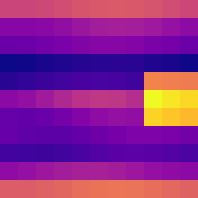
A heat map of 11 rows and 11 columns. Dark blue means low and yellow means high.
Ninth with the highest average: middle right. Grain: streaks across. Roughest part: middle right. Average level on the scale: 30%. Odd patch: higher, in the middle right.
